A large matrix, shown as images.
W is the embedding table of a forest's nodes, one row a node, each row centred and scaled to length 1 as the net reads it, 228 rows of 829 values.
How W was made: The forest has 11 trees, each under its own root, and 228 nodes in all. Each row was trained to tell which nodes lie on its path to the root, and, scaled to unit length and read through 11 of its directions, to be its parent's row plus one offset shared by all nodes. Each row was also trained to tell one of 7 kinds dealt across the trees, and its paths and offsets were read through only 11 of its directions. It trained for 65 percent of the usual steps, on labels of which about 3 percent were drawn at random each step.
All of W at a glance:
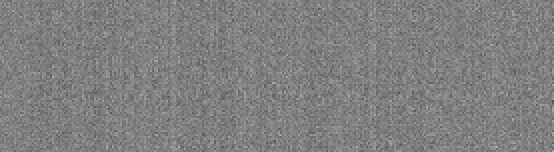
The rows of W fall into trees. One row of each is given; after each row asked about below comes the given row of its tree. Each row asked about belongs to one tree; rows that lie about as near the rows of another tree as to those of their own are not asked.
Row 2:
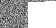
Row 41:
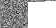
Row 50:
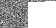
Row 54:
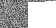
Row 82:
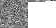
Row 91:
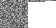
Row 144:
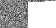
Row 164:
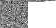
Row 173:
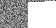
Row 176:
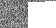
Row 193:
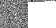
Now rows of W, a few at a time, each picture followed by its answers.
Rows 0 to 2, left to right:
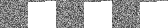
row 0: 2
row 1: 54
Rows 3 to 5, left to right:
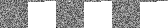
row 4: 82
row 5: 144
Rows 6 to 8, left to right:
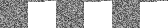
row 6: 173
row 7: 54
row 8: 173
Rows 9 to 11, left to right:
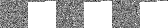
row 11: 2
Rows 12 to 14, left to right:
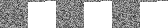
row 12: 82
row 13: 2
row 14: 82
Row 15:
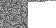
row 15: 164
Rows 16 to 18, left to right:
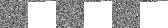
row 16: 91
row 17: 144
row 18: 176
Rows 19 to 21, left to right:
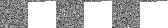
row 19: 50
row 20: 176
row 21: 176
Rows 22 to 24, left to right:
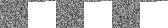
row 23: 50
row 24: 54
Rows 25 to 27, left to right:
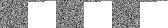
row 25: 164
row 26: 2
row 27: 50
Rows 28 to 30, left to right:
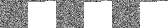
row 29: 91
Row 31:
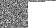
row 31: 50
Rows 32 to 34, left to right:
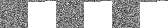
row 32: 91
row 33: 176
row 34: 91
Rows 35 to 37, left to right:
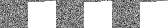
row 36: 2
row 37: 164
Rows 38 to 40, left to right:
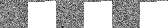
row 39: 144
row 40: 173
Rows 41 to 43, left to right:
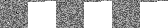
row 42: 176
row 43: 91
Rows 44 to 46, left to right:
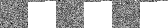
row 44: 82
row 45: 2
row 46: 176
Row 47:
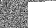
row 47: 2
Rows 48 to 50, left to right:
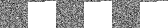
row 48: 54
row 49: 54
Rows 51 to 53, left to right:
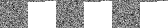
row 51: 50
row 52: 176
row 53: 54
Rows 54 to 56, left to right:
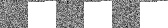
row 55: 164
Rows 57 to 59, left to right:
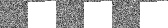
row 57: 193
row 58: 176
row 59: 173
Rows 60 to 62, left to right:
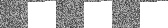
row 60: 2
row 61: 2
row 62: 176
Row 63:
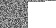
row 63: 2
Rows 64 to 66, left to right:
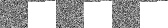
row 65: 2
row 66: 176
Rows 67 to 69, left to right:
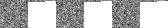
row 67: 173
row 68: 173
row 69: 91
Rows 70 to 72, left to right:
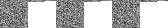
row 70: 50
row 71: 164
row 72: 91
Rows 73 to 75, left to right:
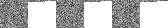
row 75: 91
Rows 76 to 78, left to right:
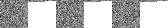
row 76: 50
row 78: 176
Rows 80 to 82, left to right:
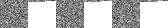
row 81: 54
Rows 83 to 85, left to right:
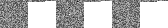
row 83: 176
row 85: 91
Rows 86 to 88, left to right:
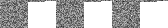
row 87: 176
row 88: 193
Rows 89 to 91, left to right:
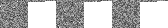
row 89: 2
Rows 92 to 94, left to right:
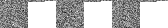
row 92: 164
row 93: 144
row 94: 164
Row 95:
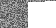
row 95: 82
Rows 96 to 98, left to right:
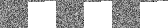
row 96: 176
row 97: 41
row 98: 82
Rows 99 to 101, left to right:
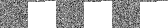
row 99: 50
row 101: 54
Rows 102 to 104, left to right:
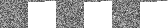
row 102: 193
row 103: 54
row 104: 144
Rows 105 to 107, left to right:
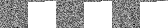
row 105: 164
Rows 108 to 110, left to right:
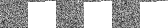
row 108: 176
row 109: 2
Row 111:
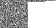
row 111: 176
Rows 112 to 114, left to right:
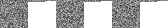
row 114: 50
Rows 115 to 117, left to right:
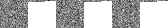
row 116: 50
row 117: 91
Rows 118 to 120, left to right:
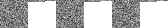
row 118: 50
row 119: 2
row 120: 82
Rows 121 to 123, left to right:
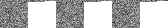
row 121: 193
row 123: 41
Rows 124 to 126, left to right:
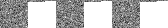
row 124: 41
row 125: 82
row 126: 144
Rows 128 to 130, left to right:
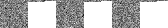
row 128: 54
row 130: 54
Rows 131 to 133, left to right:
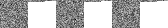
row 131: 54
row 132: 82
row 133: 54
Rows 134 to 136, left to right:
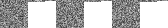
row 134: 50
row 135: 41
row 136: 173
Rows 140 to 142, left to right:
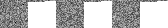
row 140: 173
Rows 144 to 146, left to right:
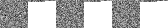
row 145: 173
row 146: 144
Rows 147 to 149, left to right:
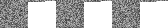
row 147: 2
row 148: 193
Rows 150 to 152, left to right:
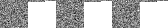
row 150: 41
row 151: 82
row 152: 41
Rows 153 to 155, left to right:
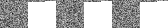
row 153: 54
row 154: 91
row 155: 2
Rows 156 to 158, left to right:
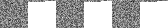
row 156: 2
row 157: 173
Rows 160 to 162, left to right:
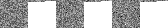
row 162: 54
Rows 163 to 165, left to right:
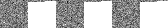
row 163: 2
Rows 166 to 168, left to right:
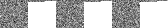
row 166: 144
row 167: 54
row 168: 50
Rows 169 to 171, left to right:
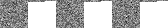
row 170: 50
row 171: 41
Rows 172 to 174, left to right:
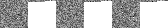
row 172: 54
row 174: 91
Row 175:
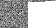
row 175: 164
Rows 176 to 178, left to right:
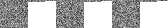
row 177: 54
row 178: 144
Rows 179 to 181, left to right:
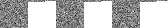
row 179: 41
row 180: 50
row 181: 144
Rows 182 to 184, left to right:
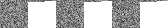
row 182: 144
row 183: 91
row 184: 54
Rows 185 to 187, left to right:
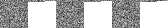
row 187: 54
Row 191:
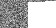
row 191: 50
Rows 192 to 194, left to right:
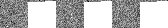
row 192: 41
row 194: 176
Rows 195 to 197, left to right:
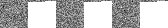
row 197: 91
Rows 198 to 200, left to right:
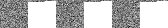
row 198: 54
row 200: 193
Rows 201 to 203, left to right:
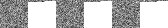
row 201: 193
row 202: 193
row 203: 50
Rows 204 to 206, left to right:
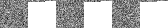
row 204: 50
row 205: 176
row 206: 82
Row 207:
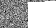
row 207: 173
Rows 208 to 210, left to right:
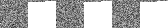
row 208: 2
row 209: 50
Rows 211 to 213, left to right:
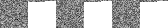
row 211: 54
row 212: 2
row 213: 41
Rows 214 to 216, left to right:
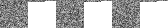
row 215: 50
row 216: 50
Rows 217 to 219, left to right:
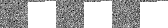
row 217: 2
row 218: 176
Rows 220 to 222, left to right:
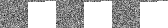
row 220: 176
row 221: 176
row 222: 82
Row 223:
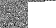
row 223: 144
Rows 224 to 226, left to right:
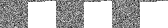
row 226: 176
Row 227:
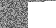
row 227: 164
